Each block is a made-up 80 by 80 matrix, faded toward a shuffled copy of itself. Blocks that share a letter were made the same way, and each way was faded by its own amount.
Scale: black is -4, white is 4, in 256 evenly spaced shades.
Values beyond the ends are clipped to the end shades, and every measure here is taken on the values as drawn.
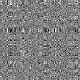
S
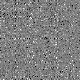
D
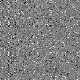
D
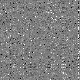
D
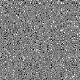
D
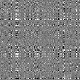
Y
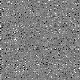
D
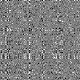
S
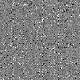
D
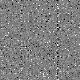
D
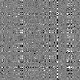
Y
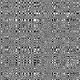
Y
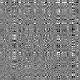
Y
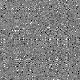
D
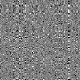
S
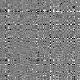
Y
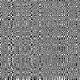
Y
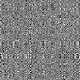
S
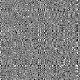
S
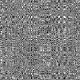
S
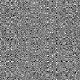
S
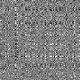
S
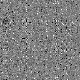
D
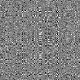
S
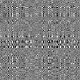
Y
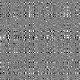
Y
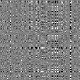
Y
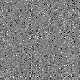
D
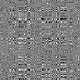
Y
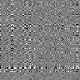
Y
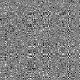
S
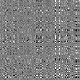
Y
